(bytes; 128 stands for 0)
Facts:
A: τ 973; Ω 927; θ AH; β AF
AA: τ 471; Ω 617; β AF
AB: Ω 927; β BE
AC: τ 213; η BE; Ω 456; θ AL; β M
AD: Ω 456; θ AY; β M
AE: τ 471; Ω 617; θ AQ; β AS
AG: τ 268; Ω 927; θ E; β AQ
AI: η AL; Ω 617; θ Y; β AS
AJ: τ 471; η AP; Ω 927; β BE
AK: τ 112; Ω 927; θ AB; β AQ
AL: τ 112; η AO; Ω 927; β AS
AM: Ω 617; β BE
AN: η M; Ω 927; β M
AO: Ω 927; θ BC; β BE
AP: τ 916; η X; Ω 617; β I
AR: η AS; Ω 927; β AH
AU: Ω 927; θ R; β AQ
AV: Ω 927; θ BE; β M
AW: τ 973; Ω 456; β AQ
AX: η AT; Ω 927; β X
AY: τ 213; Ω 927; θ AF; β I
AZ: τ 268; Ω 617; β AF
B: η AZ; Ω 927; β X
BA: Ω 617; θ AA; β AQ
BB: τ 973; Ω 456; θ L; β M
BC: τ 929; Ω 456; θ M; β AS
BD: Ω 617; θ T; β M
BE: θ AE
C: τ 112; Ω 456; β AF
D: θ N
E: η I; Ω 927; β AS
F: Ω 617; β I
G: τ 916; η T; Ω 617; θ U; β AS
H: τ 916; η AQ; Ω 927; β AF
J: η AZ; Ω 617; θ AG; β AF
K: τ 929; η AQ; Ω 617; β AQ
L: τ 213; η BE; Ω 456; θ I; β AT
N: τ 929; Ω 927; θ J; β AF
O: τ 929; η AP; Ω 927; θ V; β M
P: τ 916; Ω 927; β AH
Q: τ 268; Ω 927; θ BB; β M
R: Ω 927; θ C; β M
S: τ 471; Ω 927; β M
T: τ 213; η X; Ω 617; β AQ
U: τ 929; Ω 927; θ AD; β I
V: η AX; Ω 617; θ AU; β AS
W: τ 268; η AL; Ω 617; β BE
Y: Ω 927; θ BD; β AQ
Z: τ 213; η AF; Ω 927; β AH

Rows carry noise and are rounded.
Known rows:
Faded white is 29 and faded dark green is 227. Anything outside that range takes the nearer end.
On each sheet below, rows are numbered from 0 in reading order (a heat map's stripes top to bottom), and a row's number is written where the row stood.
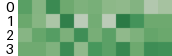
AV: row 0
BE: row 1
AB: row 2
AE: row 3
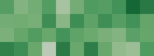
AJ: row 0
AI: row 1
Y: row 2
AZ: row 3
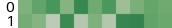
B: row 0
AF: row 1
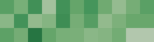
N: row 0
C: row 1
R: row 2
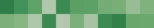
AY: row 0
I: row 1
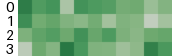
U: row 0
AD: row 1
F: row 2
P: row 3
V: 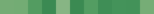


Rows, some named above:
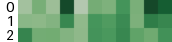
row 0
AP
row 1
J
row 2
BC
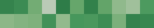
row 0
AZ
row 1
J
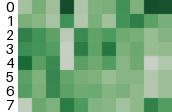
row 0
AP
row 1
AH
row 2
AY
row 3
W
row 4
Q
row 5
AV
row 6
BD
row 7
P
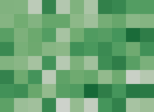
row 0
AQ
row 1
AT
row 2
AJ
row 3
BC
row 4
AH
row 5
AC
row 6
T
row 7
M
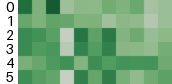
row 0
O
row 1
BB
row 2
W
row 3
L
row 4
V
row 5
AG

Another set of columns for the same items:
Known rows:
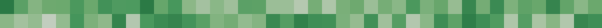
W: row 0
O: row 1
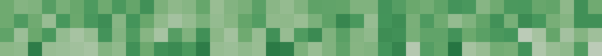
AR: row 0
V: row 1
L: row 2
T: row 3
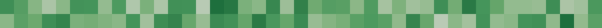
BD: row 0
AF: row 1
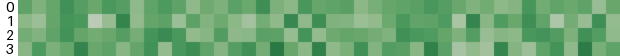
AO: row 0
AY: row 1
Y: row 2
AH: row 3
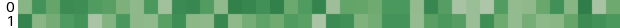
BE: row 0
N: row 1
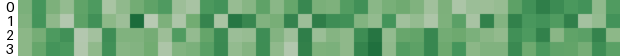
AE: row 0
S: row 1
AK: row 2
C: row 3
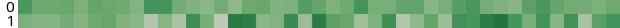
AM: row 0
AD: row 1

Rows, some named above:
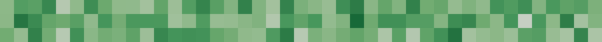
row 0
AL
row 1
AW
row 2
AP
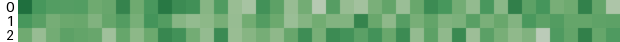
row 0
AG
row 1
AI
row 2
BC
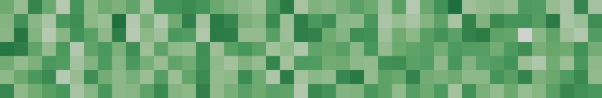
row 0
AP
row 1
S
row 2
BB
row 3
J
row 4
Z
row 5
AK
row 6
N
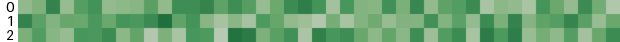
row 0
X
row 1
W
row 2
R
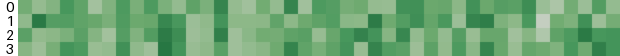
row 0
Z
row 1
A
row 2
K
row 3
U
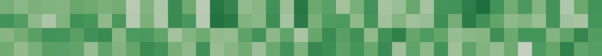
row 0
AD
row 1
BD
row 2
AU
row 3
BC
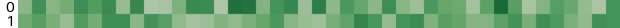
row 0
M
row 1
V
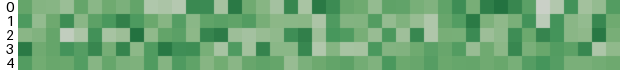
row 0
AC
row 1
P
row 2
AJ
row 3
AZ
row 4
D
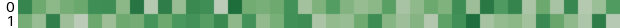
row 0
Q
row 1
G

